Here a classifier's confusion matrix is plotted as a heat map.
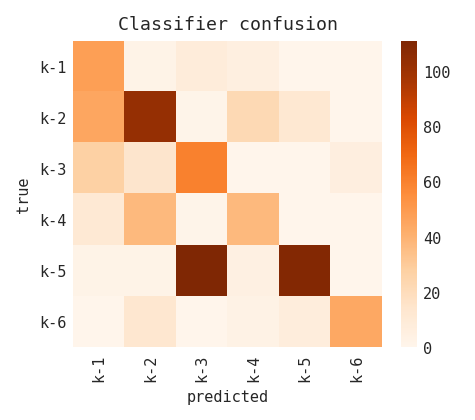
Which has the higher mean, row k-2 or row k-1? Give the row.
k-2
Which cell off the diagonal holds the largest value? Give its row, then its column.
k-5, k-3
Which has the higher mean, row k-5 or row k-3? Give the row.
k-5
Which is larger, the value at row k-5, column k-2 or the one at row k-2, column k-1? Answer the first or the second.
the second
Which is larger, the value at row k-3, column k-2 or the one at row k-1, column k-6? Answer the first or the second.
the first
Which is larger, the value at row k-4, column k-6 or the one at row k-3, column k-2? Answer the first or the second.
the second
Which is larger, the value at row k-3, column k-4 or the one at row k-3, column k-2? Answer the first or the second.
the second
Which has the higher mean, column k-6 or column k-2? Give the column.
k-2
